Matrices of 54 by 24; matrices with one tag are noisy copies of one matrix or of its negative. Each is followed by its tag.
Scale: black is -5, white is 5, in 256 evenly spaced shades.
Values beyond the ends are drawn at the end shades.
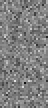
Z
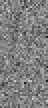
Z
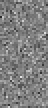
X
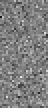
X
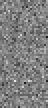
Z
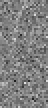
Z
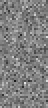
Z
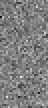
X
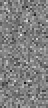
Z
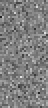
X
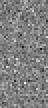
Z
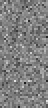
Z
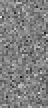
X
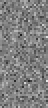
Z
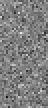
X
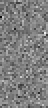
X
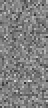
Z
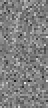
Z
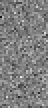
X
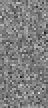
X
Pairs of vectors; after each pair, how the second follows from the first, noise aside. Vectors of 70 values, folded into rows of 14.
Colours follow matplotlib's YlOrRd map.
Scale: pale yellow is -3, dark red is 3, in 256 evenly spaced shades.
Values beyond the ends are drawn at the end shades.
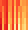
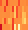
partly zeroed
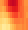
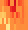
partly zeroed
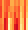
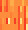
partly zeroed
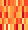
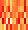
wrapped around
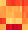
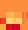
partly zeroed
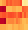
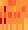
partly zeroed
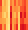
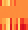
partly zeroed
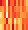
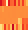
partly zeroed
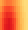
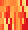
sign-scrambled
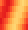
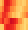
wrapped around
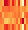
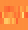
partly zeroed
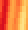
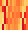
sign-scrambled
